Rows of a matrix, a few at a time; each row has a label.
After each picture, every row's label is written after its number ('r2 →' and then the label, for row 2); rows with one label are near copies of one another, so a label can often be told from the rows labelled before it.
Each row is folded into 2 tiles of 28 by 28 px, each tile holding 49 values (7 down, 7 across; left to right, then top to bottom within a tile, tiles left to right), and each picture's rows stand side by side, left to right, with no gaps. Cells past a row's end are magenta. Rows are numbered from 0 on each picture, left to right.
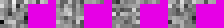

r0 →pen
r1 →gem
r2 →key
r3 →pen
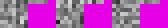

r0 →gem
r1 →pen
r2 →key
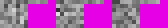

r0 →gem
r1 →key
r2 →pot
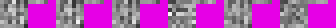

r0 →gem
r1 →gem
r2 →gem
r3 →key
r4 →gem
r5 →pot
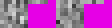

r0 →gem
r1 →pen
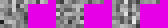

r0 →pen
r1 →key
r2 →gem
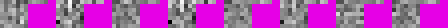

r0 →gem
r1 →pen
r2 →pot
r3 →pen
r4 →pot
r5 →pen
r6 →key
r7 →pot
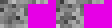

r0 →pot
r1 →pot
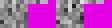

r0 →pen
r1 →pen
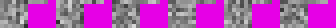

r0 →gem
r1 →pen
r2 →pot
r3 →key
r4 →gem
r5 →pot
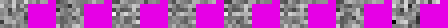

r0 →pen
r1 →pot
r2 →key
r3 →key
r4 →key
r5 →key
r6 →pot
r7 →pen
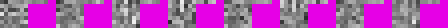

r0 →key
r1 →pot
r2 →gem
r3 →pen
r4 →pot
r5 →pen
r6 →pot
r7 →gem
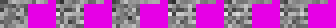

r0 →pot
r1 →key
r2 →pot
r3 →key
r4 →key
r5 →key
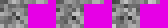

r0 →pot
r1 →pot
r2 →pot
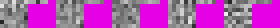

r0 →pen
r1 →gem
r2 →pot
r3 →gem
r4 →key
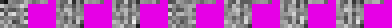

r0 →key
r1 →gem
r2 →gem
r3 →key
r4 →gem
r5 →gem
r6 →gem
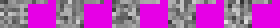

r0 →key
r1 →gem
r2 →pot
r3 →pen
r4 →gem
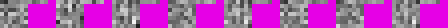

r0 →key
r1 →pen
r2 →gem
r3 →pot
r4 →gem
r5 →key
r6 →pot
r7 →gem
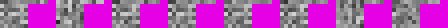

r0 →key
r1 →pen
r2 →key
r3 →key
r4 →key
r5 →key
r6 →gem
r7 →pot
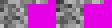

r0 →pot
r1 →pot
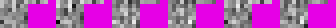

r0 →pen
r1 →pen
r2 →gem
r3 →gem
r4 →pen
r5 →gem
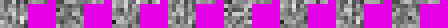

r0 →gem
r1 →pot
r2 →pen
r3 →gem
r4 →key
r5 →pen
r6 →gem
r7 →pot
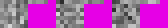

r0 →gem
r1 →key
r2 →pot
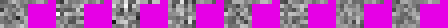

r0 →pot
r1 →key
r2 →pen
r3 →gem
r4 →pot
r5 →key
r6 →gem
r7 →pot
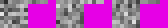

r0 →key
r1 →pen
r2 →gem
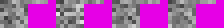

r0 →pot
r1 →key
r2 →pot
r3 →pot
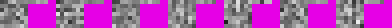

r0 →pot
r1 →key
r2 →pot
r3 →gem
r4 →pen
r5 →pot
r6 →gem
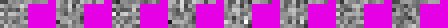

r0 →key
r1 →pen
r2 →key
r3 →pen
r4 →gem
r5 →gem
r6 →key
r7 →pot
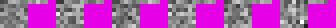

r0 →pot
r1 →key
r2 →pot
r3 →key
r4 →pot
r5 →gem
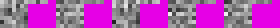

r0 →pen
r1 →key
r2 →pen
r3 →key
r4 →key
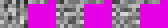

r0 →gem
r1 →key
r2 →key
